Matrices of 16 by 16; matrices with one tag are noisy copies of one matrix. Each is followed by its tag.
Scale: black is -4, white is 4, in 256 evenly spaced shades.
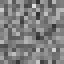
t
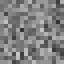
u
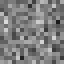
u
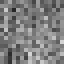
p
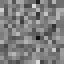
t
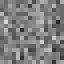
u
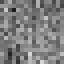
p
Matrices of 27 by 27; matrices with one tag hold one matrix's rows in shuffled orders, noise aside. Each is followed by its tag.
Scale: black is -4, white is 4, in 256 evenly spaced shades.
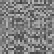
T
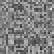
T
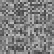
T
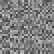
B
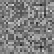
T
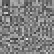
B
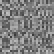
B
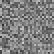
B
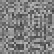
T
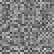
B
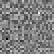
B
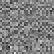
B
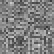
T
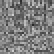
T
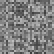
T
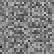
T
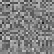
B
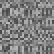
B
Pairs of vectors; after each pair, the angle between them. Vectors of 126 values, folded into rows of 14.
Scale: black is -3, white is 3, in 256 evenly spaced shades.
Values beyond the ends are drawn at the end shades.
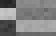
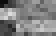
nearly parallel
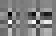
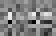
nearly opposite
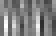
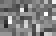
orthogonal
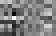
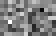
orthogonal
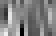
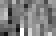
nearly opposite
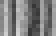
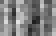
nearly parallel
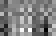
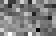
orthogonal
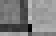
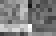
nearly opposite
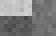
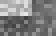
nearly parallel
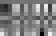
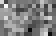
partly opposed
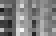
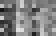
nearly parallel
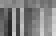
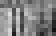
nearly opposite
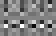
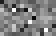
orthogonal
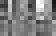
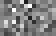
orthogonal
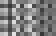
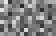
partly aligned
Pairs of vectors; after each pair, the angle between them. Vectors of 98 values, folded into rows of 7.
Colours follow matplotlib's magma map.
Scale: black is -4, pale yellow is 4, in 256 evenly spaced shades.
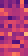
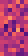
partly opposed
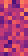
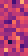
partly aligned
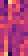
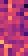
partly aligned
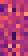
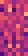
nearly parallel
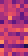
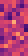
partly opposed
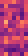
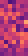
orthogonal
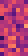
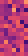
partly opposed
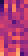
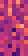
partly opposed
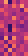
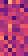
nearly opposite
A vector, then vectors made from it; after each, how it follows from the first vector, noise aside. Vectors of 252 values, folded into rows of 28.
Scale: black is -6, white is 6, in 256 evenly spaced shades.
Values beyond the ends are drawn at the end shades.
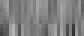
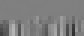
partly zeroed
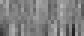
copied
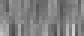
negated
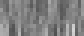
negated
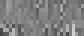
sign-scrambled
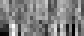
scaled up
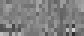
sign-scrambled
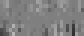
partly zeroed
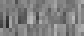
wrapped around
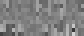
sign-scrambled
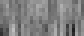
copied
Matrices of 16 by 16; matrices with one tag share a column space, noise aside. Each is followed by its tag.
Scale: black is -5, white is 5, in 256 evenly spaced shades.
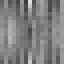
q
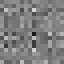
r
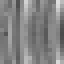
q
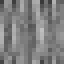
q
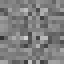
r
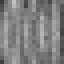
q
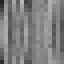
q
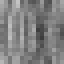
q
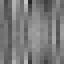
q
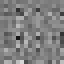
r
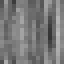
q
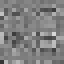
r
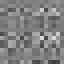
r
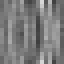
q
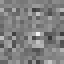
r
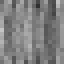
q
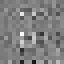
r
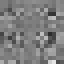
r
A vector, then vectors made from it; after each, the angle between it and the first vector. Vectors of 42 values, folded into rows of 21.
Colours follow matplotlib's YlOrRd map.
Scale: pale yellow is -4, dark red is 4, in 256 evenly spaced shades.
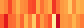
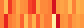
nearly parallel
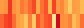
nearly parallel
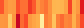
orthogonal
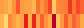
nearly opposite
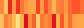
partly opposed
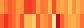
nearly parallel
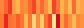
nearly parallel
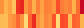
partly opposed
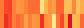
partly aligned
